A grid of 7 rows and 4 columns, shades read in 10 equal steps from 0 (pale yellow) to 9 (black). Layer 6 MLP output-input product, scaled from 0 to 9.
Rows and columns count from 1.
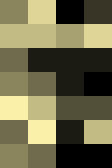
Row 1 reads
4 1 9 7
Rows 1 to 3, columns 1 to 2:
4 1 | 2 2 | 5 8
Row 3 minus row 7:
1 3 -1 -1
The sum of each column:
24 23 51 42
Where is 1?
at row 1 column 2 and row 2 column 4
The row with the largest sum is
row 3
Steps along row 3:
up same same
